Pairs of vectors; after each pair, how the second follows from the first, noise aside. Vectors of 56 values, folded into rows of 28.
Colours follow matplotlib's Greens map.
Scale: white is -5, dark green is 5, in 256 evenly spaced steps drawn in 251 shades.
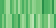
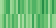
sign-scrambled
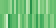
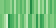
copied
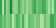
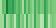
shuffled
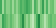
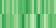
copied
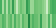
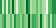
scaled up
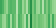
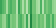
copied
